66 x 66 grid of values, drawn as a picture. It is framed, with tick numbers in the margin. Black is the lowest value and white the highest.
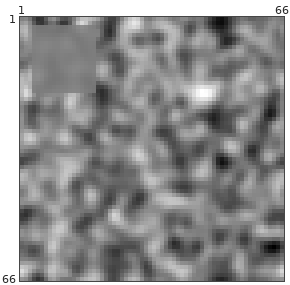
An odd patch, calmer than its surroundings, sits in the top left. The texture is blotchy. The halves do not mirror each other. The top left is the smoothest part.
